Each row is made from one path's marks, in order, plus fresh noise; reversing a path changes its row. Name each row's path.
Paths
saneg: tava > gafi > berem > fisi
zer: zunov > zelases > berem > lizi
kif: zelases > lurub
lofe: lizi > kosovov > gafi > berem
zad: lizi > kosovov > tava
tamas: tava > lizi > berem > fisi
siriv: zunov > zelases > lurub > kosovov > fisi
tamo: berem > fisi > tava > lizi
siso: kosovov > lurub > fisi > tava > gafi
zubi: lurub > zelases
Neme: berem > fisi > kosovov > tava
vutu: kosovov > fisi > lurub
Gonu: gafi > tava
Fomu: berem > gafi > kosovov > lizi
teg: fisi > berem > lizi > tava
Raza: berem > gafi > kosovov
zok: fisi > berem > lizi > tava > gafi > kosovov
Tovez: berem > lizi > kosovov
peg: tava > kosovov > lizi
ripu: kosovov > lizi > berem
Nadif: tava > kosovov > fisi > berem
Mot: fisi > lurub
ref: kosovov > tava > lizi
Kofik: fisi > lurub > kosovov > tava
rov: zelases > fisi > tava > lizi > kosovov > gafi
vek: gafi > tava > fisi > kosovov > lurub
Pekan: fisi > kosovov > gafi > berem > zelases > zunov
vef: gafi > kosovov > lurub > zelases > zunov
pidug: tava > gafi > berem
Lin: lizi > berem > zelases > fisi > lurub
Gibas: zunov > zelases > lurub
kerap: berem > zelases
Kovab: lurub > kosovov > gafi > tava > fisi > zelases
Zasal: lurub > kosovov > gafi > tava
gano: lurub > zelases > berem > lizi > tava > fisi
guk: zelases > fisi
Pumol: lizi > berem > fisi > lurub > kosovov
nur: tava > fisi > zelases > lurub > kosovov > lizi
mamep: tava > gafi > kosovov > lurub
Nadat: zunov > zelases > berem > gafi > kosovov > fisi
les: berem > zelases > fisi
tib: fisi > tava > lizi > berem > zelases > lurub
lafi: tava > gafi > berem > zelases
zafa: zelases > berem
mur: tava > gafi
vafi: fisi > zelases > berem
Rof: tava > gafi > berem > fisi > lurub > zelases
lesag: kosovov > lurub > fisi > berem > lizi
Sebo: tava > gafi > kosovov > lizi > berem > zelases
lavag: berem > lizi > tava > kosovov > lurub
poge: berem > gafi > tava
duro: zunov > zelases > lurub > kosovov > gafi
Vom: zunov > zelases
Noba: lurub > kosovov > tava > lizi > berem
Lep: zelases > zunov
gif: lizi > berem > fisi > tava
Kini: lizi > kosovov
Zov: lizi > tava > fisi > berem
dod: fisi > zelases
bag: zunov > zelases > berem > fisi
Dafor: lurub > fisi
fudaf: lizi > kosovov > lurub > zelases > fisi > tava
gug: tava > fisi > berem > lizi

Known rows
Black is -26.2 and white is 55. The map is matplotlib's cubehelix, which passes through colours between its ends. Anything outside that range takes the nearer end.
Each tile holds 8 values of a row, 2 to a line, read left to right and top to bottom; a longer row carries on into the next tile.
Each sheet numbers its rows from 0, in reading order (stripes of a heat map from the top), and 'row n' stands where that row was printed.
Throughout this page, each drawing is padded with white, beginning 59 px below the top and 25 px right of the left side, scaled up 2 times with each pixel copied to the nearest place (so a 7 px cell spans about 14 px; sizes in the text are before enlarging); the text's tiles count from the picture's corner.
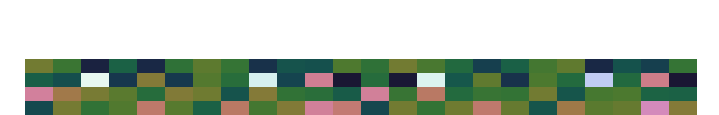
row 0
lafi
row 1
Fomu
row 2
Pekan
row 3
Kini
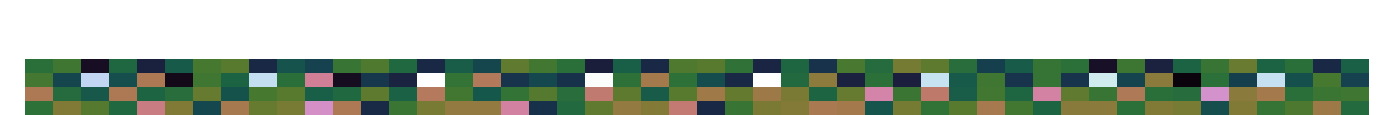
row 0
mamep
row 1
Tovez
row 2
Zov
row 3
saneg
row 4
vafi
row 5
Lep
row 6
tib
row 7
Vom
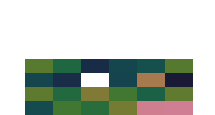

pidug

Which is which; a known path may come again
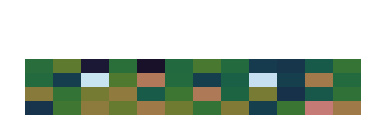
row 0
siriv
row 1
Gonu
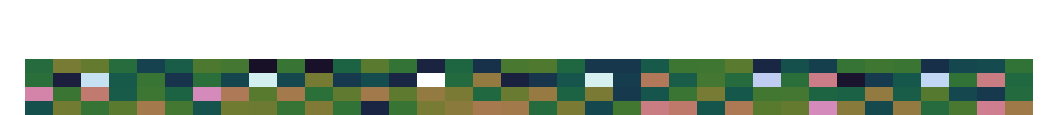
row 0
Lep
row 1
Rof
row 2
vafi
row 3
poge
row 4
Kini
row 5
Neme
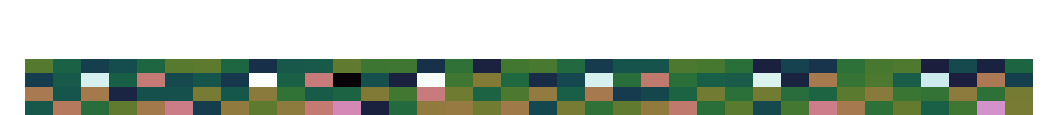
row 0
teg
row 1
Noba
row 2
bag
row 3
gif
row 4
siso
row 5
duro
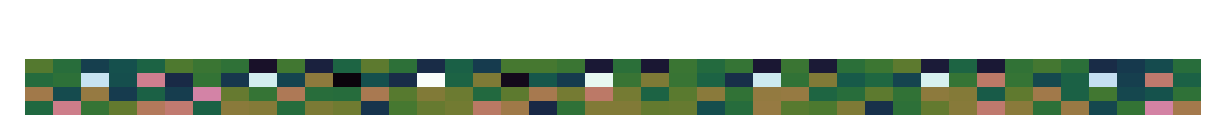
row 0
ref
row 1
tib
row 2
zafa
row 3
les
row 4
Dafor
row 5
Nadat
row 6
Zasal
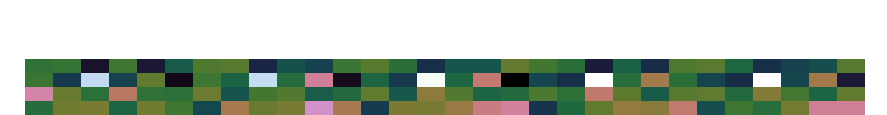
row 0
kif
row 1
Tovez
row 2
ripu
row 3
saneg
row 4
pidug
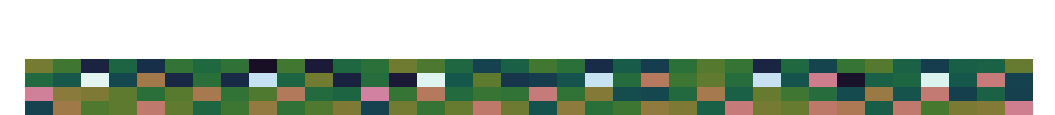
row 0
Sebo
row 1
Mot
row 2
Pekan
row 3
fudaf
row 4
nur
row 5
tamo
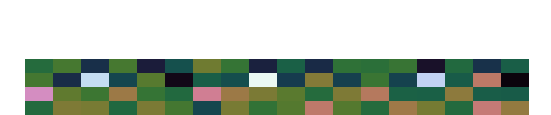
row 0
Gibas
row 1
lafi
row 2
lavag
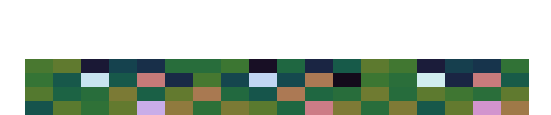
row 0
Raza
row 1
mamep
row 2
rov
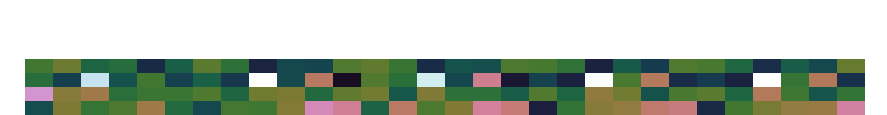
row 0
Vom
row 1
lofe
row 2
Fomu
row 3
Nadif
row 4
Zov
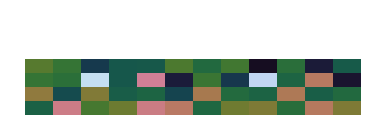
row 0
peg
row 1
vek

